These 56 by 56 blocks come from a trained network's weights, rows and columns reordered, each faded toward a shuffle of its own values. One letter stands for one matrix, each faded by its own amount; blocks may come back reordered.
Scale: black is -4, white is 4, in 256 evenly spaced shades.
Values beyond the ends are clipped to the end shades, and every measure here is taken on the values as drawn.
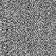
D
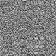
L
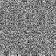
L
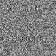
L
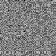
D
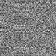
L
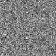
L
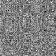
D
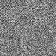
L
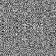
D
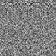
L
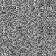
D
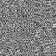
L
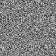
L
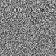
L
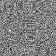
L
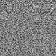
L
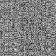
D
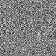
L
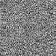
L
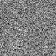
L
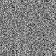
D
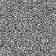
L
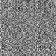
D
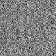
D
